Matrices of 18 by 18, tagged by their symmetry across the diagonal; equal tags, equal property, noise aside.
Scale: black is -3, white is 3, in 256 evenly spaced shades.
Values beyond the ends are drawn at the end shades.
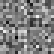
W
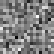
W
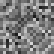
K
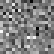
W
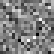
W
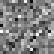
W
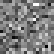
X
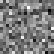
X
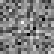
K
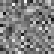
W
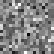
X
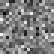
X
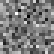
X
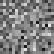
K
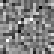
W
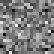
X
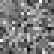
K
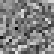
X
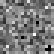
K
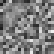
K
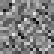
K
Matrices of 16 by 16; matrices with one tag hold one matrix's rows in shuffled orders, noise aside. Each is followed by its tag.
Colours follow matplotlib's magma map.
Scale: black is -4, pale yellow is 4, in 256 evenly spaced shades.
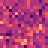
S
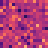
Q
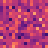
Q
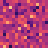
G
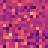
G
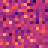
G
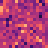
S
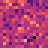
G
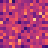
Q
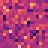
G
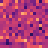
S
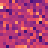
S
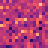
S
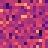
S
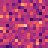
S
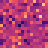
Q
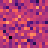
G
